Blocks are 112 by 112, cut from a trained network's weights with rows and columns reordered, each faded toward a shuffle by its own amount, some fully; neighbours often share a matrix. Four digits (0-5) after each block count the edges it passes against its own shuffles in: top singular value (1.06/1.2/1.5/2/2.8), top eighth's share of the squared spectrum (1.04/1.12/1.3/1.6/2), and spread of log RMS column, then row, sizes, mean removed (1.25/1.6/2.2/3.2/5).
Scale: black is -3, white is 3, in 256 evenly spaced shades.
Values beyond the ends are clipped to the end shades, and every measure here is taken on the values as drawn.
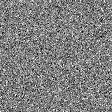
0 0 0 0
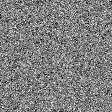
0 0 0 0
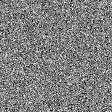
0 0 0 0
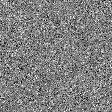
0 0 0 0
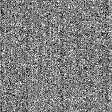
2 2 0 1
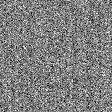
1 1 0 0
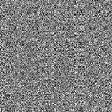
4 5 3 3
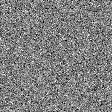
0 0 0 0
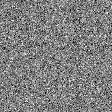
1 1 0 1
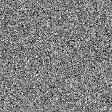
2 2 0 2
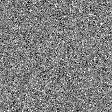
2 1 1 0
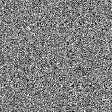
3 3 1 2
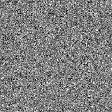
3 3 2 2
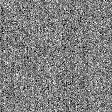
2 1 0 1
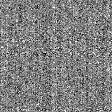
3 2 0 2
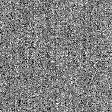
2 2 0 2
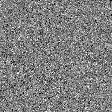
1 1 1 0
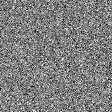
1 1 1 0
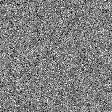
2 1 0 0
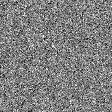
1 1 0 0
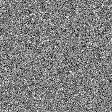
1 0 0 0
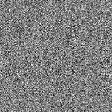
4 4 2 2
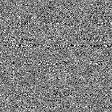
2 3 1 3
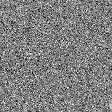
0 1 0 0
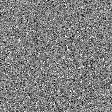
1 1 0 1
